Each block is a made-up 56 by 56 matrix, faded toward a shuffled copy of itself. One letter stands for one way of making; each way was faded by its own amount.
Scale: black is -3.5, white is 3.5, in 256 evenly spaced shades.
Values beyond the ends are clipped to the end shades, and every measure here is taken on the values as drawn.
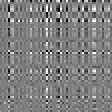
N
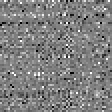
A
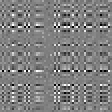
N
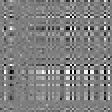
N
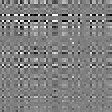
N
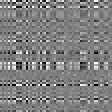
N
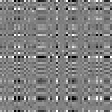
N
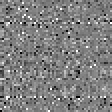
A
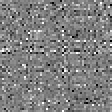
A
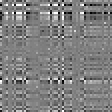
N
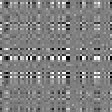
N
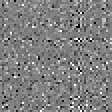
A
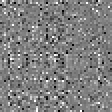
A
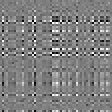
N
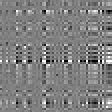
N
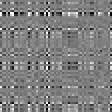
N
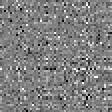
A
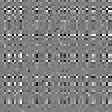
N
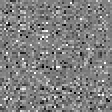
A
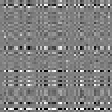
N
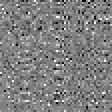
A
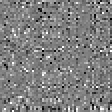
A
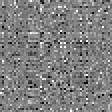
A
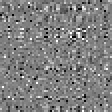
A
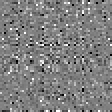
A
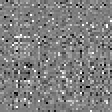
A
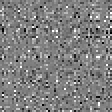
A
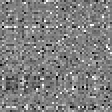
A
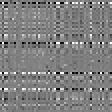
N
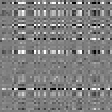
N
